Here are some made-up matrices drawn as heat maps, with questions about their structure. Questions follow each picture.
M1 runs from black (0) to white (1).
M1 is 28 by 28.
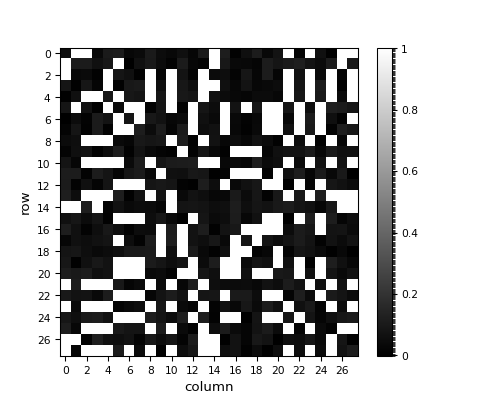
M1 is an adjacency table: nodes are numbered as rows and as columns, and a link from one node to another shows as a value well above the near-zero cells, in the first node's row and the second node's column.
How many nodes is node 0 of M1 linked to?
7
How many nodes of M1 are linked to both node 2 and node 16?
0
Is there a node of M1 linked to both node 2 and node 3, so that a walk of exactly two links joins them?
yes
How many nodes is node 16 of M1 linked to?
7
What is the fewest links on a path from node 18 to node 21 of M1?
4
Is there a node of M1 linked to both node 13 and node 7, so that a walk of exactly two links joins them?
no
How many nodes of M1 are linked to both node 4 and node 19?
1
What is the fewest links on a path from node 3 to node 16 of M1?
4
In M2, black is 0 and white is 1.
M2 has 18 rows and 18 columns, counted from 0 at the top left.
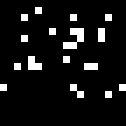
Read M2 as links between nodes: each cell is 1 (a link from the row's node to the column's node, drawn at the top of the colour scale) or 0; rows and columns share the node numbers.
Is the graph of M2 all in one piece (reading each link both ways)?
no
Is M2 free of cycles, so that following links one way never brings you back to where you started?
yes
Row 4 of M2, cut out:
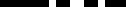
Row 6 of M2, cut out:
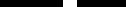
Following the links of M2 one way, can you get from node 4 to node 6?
no
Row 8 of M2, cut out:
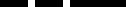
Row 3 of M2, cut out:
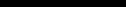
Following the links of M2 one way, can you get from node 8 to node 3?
yes
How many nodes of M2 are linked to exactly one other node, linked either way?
4
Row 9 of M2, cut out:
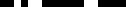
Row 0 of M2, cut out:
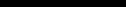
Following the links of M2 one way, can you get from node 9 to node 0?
yes
